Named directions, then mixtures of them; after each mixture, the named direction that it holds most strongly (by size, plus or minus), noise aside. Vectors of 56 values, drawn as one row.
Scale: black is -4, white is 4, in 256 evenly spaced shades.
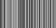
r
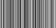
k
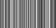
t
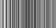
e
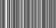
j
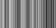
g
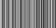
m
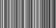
k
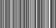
t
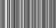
j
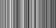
g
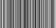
k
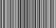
k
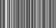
j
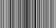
k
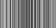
e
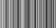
g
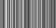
j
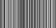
r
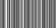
j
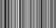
e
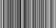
k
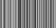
r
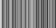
m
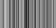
e
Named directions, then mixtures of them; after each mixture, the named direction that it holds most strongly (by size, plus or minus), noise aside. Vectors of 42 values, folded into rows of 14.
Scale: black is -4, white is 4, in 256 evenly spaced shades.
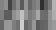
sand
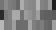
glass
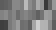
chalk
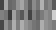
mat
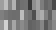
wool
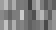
wool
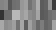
glass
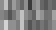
wool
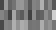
mat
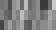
sand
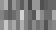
wool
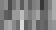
sand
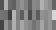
mat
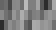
chalk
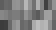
chalk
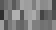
glass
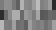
glass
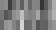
sand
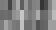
sand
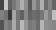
mat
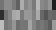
glass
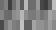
sand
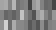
wool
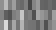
wool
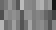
glass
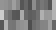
glass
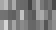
wool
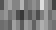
sand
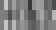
wool
